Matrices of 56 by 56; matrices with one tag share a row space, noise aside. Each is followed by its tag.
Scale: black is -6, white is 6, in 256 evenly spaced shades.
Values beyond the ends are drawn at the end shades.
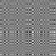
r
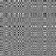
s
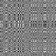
s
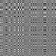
s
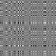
s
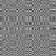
r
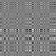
r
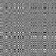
s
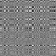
r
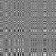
s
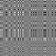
s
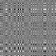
s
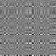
r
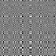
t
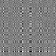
t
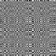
r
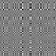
t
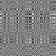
r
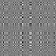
t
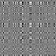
t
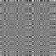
r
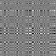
r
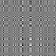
t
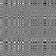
s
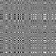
s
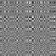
r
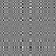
t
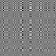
t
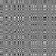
s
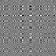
t
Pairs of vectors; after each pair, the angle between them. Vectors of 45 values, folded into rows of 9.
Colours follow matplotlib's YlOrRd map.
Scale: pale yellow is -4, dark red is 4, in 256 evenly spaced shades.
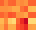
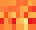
nearly opposite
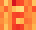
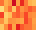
partly aligned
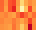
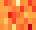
orthogonal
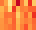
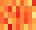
partly opposed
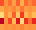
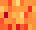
orthogonal
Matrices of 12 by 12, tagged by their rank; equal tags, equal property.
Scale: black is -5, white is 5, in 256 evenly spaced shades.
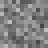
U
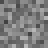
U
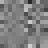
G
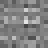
G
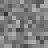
U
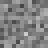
U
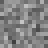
U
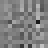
G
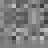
G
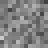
U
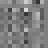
G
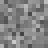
U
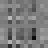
G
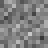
U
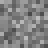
U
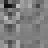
G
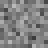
U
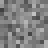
U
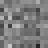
G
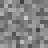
U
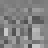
G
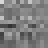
G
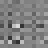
G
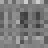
G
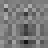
G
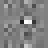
G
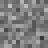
U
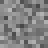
U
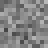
U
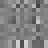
G
